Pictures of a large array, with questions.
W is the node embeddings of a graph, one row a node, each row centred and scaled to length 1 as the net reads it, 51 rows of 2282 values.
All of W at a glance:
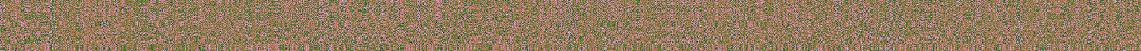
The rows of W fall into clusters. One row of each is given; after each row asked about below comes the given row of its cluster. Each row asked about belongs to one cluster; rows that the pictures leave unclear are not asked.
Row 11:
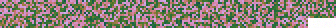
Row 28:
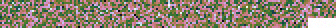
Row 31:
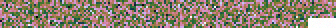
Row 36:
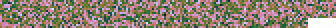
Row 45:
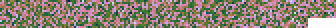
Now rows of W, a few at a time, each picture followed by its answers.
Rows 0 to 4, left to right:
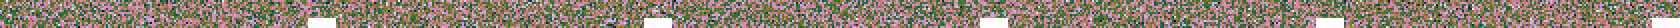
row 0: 28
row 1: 31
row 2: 28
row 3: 11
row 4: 28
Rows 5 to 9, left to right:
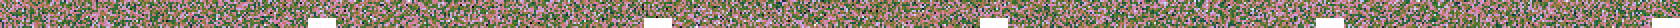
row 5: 31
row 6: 11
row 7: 36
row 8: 45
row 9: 11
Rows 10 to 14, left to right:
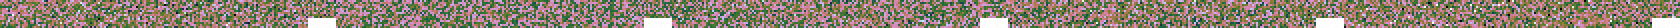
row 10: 11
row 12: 28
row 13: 31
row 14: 36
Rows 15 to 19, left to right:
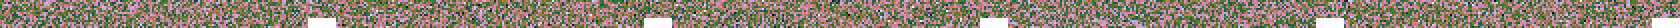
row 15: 28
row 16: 31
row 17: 28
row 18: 36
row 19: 28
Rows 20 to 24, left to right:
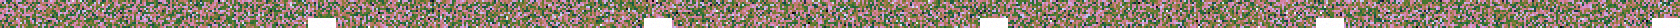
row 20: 11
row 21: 31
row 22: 31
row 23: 45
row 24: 31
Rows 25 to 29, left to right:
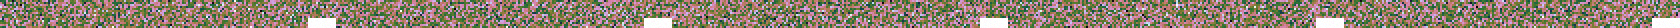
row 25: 45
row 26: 45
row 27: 11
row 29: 45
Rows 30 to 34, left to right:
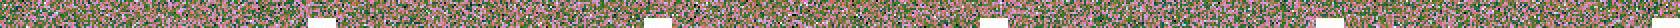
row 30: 28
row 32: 36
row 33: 11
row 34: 31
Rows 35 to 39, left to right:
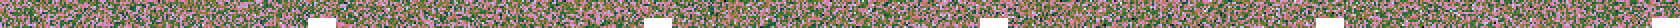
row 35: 31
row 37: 45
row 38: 45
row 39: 28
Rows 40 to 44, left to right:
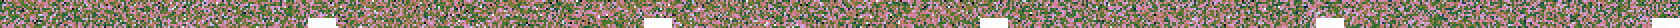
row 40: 28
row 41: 36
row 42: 36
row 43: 28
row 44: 11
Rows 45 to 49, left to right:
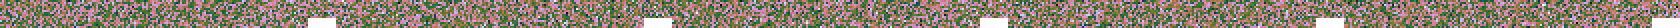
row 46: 11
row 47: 45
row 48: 45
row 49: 45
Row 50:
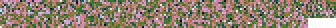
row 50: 11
